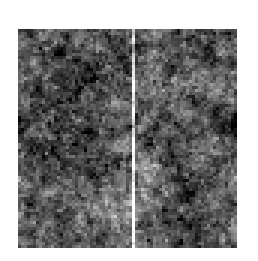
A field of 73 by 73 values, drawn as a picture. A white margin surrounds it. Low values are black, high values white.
The ninth with the highest average is the bottom middle. The halves do not mirror each other. Column 39 stands out from the rest. There is no overall slope.
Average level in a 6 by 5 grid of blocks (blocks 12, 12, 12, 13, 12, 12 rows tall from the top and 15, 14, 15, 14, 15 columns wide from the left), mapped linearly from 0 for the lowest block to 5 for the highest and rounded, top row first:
2 2 2 2 1 | 1 0 3 3 3 | 1 1 3 2 1 | 1 1 4 2 3 | 2 3 5 2 2 | 2 2 4 1 2
